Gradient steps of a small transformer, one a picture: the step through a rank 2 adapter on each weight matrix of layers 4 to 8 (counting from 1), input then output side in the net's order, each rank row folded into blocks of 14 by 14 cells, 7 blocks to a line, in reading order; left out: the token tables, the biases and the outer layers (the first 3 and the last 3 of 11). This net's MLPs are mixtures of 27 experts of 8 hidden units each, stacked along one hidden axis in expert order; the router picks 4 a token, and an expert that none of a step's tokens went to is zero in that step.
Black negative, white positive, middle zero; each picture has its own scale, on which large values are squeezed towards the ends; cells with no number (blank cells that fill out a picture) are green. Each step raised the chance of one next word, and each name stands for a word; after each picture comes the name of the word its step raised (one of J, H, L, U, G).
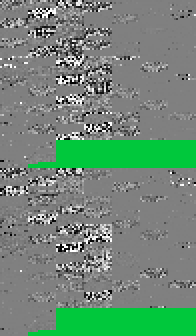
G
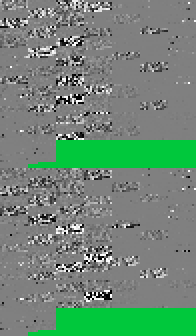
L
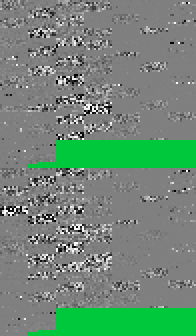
G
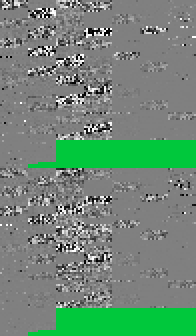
G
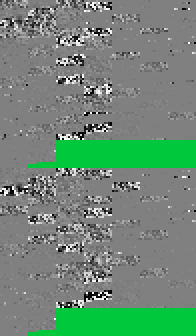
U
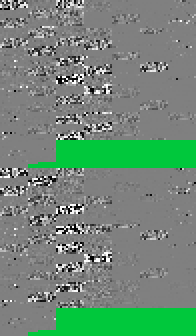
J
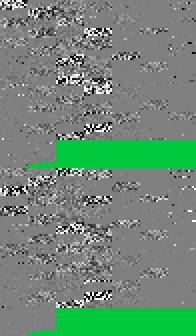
U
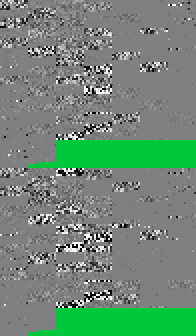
U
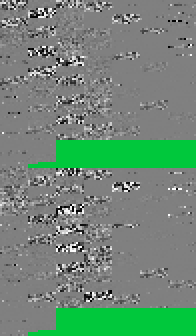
G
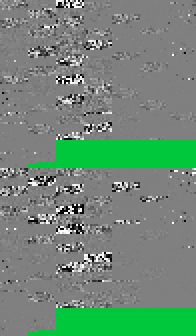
J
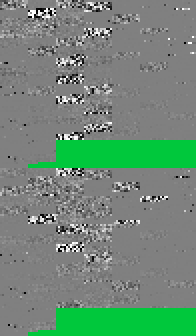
G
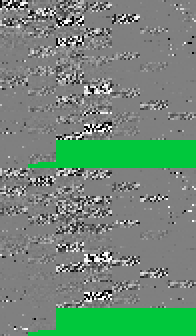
L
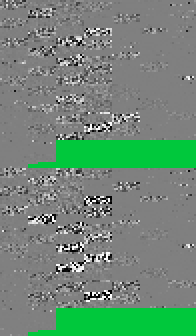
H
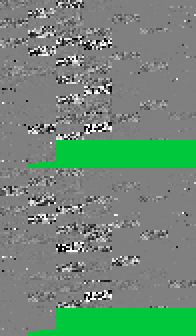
U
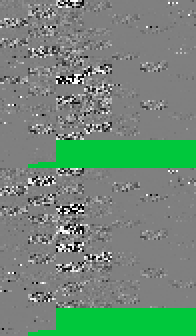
J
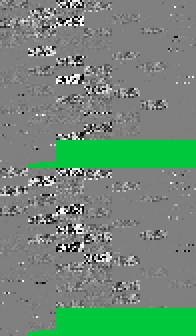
J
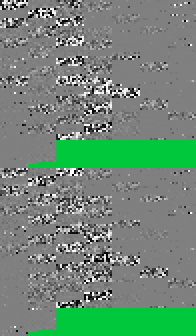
U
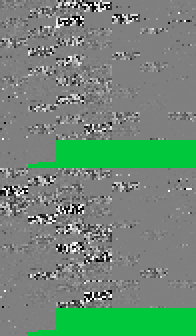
U
